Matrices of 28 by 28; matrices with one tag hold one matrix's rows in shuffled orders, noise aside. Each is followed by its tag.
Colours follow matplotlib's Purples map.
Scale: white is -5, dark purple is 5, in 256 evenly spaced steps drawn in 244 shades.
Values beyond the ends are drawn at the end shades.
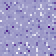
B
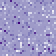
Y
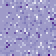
B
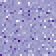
Y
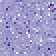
B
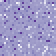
Y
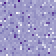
Y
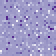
B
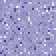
Y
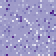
B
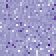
B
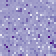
B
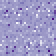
B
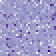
B
